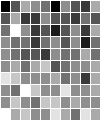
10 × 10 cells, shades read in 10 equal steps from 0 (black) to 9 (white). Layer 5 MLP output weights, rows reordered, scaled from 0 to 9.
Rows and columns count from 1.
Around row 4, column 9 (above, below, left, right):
2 6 5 4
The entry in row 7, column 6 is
6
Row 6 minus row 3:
1 -3 -1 4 4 2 1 0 3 0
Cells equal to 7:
7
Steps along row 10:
down up down same up down down up down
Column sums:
49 56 50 41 47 43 45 44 40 52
